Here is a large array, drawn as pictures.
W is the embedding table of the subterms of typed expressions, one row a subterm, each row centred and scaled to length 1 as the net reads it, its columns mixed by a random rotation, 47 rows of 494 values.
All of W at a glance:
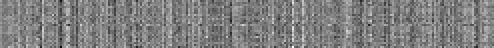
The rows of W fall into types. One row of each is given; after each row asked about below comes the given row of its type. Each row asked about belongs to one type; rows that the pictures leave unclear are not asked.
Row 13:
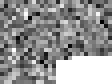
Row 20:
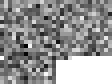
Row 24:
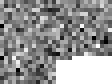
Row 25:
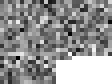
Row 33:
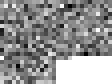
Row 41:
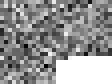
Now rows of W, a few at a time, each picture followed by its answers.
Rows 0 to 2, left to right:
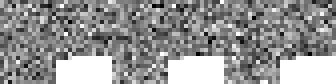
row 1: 33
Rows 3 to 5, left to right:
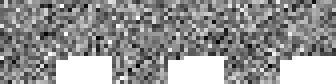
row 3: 41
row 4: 24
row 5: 41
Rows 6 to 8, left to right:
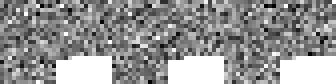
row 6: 13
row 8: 33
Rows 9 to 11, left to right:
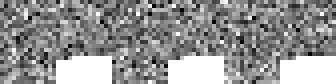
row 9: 13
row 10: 13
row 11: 33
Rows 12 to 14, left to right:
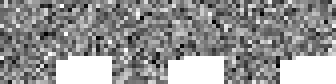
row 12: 41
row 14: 20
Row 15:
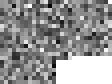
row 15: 20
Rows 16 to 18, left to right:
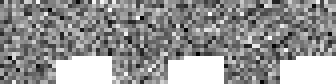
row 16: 41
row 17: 33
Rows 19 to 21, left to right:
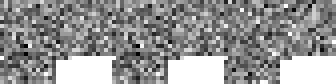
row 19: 20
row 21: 41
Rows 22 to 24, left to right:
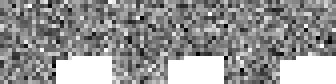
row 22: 20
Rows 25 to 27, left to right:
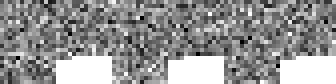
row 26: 33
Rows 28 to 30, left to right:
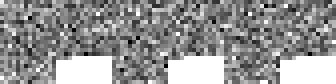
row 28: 33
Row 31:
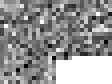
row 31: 33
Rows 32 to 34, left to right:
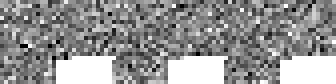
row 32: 20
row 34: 41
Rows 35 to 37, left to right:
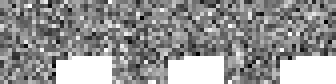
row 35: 20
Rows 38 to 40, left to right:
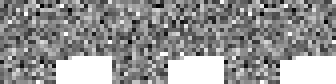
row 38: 13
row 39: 25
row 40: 13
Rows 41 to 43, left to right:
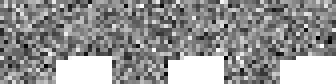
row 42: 20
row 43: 24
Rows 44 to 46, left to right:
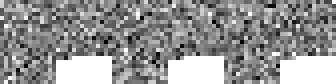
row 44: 24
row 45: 13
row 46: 25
